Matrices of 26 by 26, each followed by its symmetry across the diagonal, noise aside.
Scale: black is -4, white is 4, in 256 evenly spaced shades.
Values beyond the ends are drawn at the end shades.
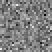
neither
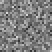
symmetric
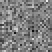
neither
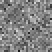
symmetric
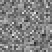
symmetric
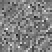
symmetric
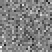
neither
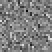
neither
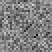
symmetric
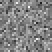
neither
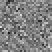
neither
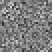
symmetric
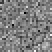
symmetric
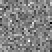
neither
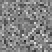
symmetric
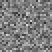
neither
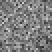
symmetric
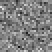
neither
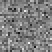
neither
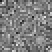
symmetric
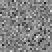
symmetric
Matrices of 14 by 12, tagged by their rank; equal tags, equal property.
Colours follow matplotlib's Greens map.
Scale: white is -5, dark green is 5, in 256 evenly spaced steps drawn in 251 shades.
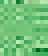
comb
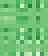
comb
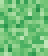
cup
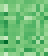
comb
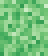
cup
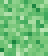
cup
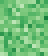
cup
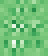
comb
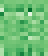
comb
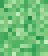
cup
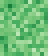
cup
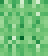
comb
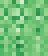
comb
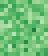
cup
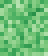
cup
